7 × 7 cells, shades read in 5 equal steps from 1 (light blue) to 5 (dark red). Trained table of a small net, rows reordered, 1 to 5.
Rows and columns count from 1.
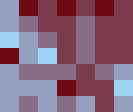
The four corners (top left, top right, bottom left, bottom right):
2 4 2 2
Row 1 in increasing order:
2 4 4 4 5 5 5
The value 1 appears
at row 3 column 1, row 4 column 3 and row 6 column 7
